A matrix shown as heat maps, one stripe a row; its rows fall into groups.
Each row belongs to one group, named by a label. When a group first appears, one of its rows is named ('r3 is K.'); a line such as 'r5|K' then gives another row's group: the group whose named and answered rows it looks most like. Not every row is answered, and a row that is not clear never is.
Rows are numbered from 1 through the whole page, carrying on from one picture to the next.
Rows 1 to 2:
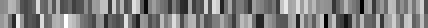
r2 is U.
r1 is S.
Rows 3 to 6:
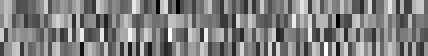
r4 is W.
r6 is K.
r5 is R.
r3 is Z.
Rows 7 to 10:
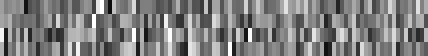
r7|S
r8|R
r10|R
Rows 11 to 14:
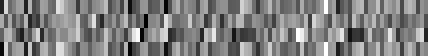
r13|Z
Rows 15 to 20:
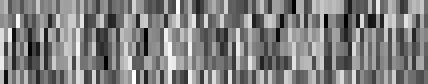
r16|U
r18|W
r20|R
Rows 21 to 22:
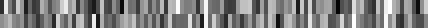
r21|U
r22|R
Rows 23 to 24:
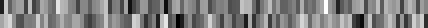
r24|Z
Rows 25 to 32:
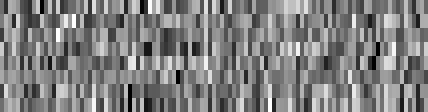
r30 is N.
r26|U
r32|K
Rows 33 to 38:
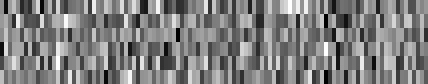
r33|S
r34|U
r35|N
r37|K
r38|R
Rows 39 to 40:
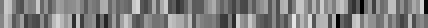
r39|Z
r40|W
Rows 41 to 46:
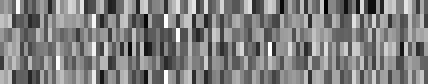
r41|U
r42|W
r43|S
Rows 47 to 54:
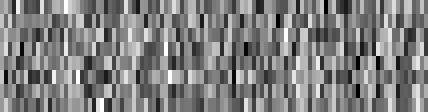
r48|R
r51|Z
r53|Z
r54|Z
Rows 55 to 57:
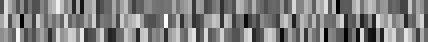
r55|W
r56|N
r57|U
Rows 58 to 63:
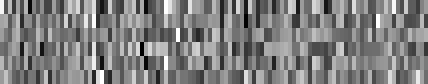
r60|S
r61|N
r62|K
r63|Z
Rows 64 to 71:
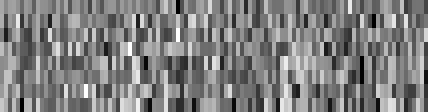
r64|N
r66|S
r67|W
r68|S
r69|Z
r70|N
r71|N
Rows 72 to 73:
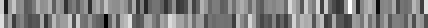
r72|S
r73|W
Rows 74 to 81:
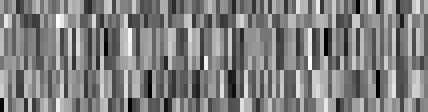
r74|Z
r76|R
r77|R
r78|R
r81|U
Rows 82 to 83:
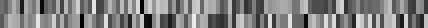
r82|N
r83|K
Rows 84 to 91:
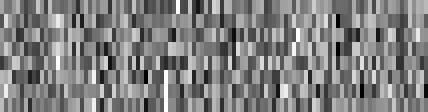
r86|Z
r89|W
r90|N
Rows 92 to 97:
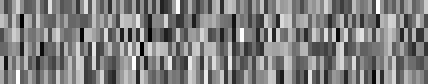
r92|S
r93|N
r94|K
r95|N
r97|R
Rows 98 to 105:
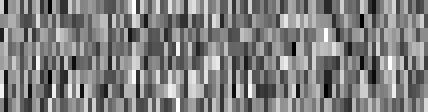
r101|Z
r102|N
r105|S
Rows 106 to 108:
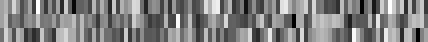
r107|Z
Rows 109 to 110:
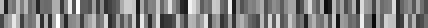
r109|R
